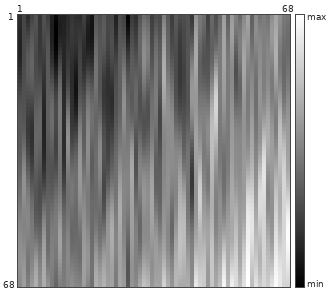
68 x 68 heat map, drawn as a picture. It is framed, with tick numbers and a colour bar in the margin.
Mirror symmetry: none. Slope: up to the bottom right. Ninth with the highest average: bottom right. Ninth with the lowest average: top left. Histogram: bell-shaped. Grain: streaks running down.
